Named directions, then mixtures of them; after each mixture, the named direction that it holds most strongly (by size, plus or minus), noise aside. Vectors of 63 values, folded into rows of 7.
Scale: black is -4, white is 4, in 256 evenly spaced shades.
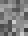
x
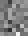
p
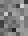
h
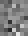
p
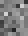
h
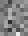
p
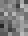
h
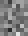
p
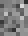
h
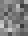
h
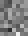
p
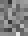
p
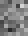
h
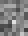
x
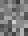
x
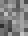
x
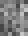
x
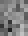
x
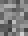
x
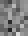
p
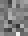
p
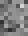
h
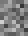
h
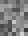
x
